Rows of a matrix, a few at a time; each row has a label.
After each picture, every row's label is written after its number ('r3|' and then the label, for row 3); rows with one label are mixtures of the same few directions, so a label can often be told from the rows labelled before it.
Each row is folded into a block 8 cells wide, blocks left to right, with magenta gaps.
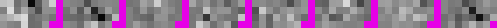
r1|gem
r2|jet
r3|gem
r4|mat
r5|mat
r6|gem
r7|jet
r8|jet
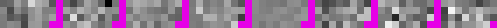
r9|gem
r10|gem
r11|gem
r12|mat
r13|gem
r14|gem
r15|mat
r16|mat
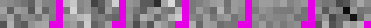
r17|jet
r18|gem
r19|gem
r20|jet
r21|gem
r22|jet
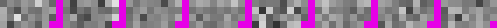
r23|mat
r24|mat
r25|mat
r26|gem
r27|jet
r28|gem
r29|jet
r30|mat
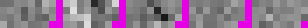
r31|jet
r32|gem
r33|jet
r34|jet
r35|mat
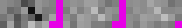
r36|jet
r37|jet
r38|jet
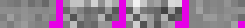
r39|gem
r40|gem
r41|gem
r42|mat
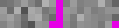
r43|jet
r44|mat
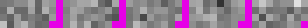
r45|jet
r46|gem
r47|mat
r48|gem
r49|gem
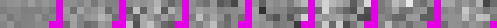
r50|gem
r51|jet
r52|jet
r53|gem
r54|mat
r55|gem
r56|gem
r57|jet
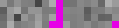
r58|mat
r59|jet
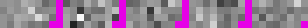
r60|jet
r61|mat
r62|jet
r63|gem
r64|gem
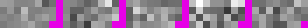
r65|jet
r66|gem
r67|mat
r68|gem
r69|jet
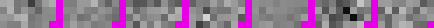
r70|gem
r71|gem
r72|gem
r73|mat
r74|mat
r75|jet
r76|jet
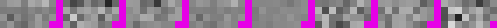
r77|gem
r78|gem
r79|gem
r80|gem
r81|mat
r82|jet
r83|jet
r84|mat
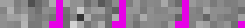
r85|gem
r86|mat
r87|mat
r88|mat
